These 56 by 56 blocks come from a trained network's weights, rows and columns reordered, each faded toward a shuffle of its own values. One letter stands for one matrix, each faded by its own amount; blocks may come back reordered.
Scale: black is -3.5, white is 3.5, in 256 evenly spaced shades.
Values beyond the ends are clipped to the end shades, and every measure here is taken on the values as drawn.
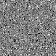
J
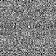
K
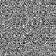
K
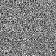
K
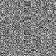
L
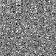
J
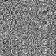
L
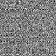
K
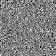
J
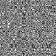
L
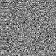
K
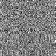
L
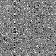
J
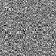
L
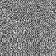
L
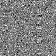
J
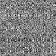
K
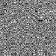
L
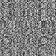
L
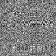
K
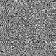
K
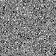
J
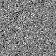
J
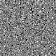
J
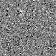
J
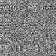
L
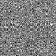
L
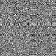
K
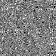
J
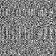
L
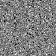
J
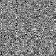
L
